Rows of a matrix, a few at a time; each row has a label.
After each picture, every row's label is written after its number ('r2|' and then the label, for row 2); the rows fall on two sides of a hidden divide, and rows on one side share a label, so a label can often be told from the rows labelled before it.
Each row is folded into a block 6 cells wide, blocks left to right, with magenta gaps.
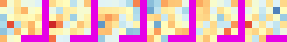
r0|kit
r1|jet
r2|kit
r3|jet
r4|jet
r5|jet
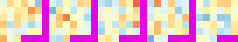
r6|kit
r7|kit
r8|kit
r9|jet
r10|kit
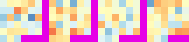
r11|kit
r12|jet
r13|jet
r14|jet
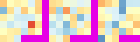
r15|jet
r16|kit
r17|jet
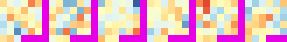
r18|kit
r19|jet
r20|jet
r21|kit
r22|jet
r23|kit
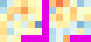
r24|kit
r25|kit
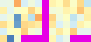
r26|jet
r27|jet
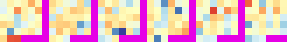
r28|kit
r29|kit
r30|kit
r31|jet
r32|kit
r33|kit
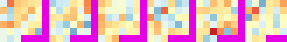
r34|kit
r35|kit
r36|jet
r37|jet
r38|jet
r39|kit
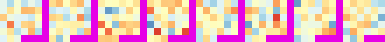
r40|kit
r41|jet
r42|jet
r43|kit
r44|kit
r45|jet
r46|kit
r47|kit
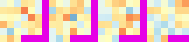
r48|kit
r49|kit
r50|jet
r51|kit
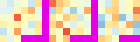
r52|kit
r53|jet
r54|kit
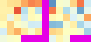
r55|kit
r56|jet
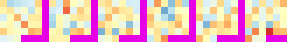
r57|jet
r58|kit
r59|kit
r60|jet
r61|jet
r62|jet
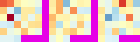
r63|jet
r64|jet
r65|jet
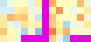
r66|kit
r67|jet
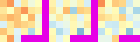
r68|kit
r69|kit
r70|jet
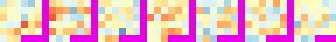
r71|jet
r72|jet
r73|kit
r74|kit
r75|kit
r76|jet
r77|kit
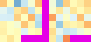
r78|kit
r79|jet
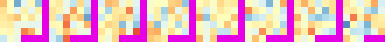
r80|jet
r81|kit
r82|kit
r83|jet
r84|jet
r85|kit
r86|jet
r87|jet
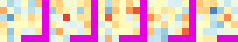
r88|jet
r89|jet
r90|kit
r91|jet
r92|jet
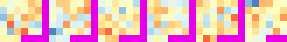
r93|kit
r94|kit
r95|jet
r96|kit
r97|jet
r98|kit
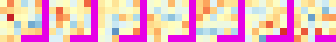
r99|kit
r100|kit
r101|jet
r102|jet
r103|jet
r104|jet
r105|jet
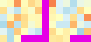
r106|kit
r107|jet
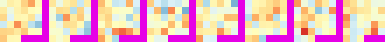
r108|kit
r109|kit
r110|jet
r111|jet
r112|jet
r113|kit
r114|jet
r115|jet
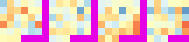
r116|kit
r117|jet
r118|jet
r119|jet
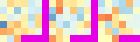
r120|jet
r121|jet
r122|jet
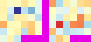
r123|jet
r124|kit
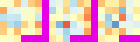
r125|jet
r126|jet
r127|jet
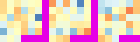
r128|kit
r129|jet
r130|kit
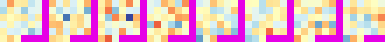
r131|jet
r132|jet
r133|jet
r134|kit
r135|kit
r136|jet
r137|jet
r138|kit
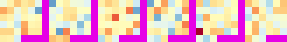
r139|jet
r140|kit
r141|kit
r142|jet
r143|jet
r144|kit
